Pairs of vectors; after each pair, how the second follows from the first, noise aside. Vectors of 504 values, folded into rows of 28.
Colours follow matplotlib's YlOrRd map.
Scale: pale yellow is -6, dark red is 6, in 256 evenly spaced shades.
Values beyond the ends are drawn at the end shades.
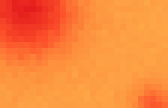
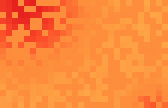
partly zeroed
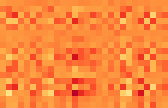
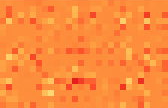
partly zeroed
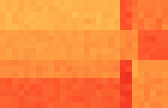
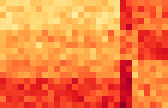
scaled up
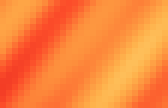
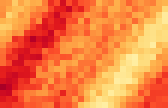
scaled up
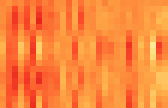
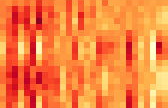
scaled up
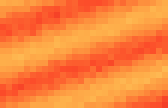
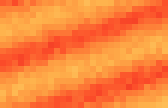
negated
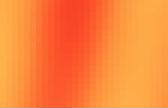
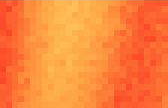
negated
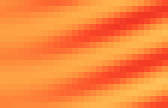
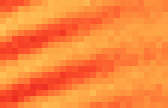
reversed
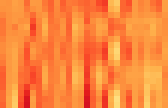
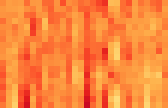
copied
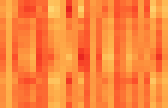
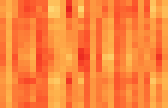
copied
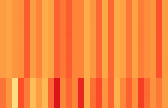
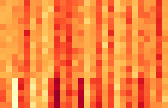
scaled up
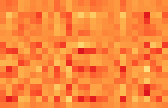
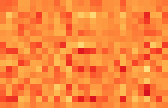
copied
